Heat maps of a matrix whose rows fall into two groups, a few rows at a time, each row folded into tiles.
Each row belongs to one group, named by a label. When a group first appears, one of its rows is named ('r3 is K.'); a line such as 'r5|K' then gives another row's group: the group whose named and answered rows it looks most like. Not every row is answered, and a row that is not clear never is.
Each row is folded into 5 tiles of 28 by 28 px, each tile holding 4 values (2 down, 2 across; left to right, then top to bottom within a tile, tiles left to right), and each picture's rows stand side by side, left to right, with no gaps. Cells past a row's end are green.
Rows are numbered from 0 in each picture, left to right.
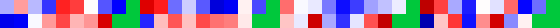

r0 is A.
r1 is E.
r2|E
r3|E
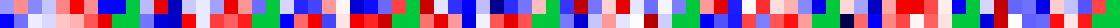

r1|A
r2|E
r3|E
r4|A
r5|A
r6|A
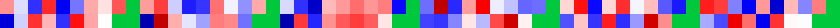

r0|E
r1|E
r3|A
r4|A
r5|E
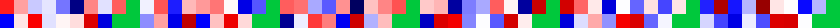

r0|E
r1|A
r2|E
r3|E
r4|E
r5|A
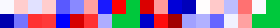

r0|E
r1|E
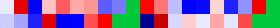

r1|E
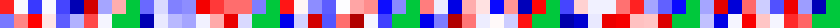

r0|E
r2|E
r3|E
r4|A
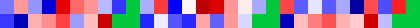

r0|A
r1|A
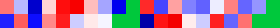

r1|E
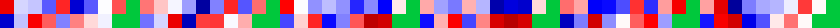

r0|E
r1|E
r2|E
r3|E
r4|E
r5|E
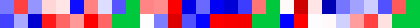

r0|A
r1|E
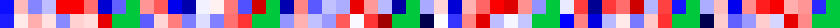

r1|E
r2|A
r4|A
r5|A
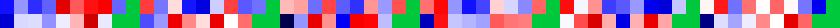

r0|A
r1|E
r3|E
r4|E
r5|A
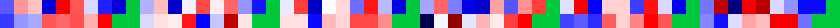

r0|A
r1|A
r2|A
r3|E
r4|A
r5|A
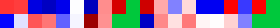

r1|E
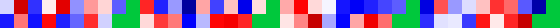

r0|A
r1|E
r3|A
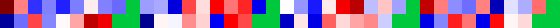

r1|A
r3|E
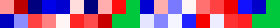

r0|E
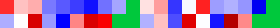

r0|E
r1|A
